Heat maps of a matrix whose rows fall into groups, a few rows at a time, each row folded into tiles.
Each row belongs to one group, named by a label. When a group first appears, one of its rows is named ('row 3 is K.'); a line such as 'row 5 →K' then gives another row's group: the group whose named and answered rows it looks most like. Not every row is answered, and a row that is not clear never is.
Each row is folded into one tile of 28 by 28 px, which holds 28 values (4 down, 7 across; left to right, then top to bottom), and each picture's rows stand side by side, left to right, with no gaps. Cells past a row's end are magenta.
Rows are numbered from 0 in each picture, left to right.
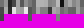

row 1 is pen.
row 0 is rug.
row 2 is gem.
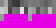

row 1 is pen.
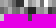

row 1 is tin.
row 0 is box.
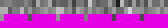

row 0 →pen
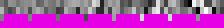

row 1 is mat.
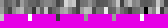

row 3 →pen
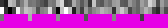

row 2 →mat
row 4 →mat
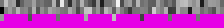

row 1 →rug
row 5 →rug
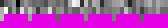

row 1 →pen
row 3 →gem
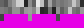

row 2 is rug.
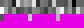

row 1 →box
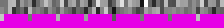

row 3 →gem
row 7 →box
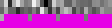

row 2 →mat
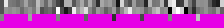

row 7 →box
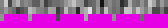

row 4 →rug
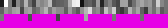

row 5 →tin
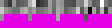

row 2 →pen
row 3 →tin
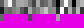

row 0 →tin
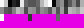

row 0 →pen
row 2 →rug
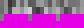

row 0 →rug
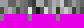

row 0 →mat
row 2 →mat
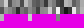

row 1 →pen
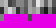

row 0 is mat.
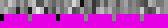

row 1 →mat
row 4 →gem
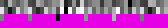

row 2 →rug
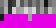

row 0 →rug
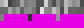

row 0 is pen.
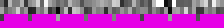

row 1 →tin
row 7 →tin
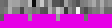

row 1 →gem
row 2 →pen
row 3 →tin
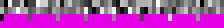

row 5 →tin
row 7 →gem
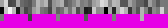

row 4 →mat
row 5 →pen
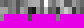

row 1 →tin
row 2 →mat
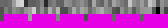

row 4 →tin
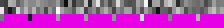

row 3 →gem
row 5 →box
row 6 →mat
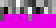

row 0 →tin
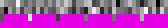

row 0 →tin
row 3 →mat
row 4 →gem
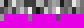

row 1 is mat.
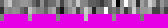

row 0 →tin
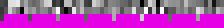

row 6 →tin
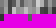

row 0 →rug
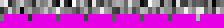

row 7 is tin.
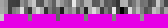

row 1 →mat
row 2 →tin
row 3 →mat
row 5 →rug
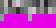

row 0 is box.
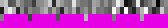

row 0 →mat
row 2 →tin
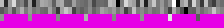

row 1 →gem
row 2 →mat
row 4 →gem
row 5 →gem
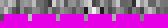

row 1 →box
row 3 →mat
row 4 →box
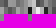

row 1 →mat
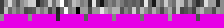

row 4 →pen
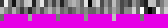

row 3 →gem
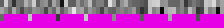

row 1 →box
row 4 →gem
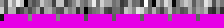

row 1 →gem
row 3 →tin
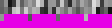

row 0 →rug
